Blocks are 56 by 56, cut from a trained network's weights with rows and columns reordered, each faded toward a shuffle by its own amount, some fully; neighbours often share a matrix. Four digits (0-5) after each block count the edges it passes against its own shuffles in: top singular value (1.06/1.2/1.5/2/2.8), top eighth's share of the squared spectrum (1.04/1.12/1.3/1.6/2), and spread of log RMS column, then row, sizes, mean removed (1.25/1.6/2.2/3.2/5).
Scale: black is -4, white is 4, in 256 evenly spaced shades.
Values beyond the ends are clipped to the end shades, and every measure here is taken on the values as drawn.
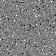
0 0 0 0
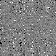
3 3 1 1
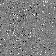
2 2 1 0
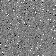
1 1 1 0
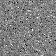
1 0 0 0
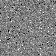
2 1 0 0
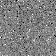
2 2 0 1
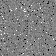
1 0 0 0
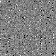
3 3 1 1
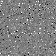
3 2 0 1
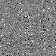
2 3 1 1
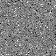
1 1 0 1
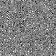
2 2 1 1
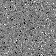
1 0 0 0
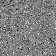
0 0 0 0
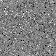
0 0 0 0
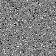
2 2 0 0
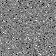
2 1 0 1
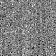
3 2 0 1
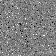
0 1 0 0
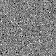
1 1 0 0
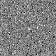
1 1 0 0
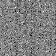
2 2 0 0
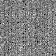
3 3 1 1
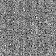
3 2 0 1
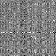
4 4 1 2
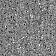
2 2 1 0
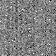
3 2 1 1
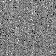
1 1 0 0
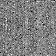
3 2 0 1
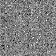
2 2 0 1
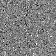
0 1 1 0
